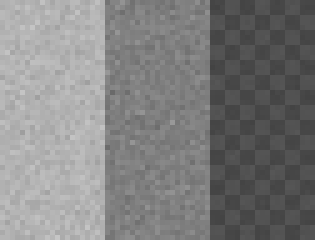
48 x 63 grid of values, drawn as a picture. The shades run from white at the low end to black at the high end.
The table splits into one row of 3 panels. Panel 1,1: low, fine-grained, faint in contrast. Panel 1,2: middling, fine-grained, faint in contrast. Panel 1,3: high, checkered, faint in contrast.
